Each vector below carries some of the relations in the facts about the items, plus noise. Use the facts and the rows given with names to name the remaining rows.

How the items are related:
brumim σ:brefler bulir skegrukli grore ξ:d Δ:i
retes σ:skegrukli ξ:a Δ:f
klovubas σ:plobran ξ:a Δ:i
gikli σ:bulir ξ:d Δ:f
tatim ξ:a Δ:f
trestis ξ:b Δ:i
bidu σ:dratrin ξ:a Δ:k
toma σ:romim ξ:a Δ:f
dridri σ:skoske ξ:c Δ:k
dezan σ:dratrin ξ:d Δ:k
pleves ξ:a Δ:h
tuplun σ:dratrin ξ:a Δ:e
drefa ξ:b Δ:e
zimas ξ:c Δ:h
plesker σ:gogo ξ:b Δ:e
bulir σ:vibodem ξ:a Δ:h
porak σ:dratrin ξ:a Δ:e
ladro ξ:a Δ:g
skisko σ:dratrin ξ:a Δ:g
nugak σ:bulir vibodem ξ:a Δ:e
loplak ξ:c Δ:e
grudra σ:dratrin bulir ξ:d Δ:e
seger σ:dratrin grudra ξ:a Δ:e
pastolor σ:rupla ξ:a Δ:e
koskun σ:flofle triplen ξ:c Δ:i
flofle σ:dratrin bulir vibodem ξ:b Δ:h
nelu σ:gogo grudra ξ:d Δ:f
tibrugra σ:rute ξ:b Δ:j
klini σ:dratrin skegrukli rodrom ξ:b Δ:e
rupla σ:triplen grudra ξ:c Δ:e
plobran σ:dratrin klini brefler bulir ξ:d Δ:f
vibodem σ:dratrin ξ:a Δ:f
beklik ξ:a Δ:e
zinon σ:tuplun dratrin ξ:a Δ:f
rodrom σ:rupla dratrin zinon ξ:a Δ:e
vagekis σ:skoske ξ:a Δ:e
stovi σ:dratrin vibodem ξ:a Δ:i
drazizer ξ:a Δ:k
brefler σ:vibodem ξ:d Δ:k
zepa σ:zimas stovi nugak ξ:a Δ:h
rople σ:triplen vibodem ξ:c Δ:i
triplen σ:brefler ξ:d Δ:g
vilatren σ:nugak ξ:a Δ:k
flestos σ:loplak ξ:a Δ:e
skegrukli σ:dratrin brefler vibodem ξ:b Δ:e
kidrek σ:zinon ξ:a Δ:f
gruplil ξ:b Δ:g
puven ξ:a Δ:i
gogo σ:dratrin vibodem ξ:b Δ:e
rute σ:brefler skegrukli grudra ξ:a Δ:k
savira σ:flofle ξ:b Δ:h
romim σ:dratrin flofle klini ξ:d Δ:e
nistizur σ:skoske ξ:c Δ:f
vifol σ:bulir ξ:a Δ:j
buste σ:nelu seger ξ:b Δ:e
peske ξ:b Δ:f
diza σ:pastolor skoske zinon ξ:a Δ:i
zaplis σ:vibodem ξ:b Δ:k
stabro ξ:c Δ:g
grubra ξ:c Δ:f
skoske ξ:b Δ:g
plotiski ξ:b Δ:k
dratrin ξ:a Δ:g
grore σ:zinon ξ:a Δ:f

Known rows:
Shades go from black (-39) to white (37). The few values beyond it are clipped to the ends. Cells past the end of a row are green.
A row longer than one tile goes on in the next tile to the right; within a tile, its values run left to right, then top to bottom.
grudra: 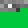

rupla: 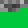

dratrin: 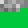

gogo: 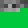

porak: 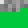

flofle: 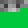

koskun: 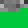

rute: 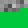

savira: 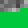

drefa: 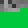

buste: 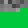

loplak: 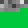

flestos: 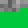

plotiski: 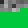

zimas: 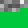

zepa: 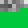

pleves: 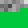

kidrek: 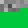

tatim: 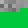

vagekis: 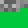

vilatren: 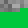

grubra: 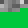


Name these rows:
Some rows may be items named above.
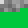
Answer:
rodrom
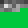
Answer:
skoske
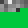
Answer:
brefler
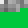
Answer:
bidu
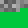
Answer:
vagekis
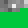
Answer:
vifol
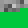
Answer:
rute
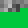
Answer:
nelu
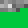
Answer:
romim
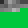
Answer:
zaplis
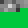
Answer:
gikli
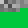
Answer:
diza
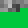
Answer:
nelu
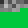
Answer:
gruplil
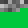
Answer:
dridri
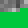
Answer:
savira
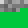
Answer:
seger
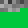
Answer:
klini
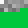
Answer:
zinon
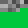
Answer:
nistizur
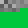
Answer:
diza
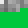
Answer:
bidu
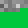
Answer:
ladro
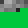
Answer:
triplen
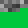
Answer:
rupla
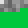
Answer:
rodrom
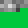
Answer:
plobran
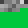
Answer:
stabro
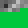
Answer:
nugak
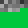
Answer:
skegrukli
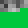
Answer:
flofle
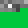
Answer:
grudra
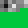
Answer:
bulir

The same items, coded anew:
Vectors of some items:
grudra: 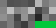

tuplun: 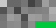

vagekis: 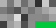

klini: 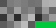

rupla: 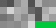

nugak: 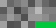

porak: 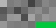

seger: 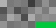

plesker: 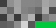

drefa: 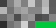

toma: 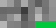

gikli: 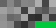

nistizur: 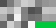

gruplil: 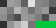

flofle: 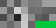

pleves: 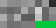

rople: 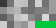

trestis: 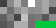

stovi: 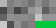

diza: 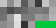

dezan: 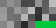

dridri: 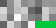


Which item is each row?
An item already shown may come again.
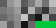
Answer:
brumim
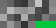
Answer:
triplen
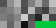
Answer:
brumim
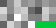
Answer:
dridri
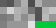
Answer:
rupla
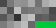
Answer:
tibrugra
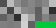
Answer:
zaplis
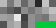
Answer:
vagekis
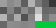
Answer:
ladro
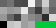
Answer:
skoske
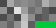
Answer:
savira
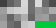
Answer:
zimas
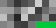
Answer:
brefler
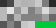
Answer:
loplak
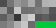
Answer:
tibrugra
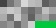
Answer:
grubra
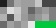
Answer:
stabro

